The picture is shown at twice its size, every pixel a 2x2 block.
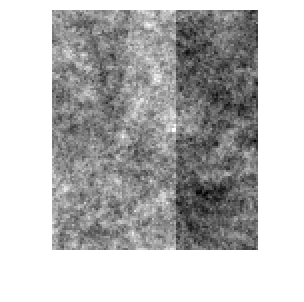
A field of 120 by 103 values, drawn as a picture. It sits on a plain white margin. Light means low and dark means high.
The texture is blotchy. The values follow a bell shape. A vertical seam about 60% of the way across splits the table, and the right part is higher.
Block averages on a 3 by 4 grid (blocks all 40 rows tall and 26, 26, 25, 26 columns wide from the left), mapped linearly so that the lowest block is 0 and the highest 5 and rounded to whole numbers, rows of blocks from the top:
1035
2125
0045
